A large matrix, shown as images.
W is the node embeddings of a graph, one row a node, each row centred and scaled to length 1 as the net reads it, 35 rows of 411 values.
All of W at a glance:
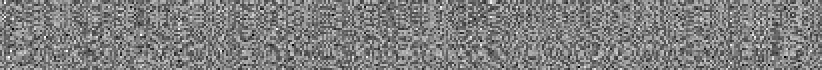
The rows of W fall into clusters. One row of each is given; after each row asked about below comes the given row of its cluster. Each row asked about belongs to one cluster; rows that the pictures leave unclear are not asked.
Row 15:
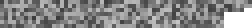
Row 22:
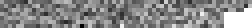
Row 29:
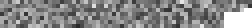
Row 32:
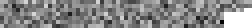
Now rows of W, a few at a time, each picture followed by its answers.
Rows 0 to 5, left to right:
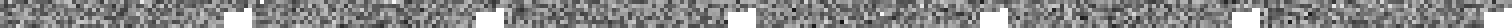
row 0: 22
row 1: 22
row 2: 32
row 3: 29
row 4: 29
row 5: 32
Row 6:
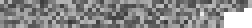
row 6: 22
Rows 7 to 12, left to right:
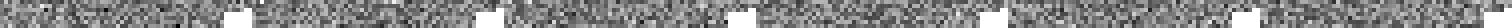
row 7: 29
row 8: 22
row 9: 32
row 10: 22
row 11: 29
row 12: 32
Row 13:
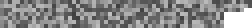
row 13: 29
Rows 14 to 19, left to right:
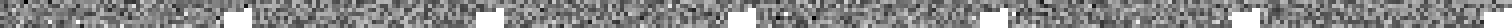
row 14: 22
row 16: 29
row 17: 15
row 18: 32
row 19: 32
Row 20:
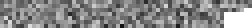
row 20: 29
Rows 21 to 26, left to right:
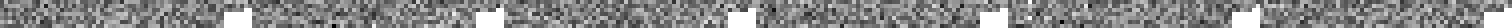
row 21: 15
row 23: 22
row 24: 32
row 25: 15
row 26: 15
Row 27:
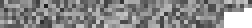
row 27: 15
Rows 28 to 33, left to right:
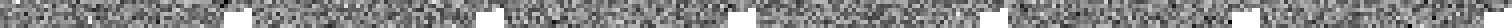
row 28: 29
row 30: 15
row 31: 22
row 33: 15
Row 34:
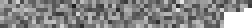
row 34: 29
